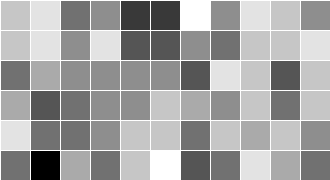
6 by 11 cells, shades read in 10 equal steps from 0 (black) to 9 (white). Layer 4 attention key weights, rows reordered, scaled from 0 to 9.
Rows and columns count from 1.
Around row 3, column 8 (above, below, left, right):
4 5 3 7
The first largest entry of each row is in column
7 2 8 6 1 6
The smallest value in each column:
4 0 4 4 2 2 3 4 6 3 4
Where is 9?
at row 1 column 7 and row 6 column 6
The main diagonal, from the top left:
7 8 5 5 7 9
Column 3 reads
4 5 5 4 4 6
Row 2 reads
7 8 5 8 3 3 5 4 7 7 8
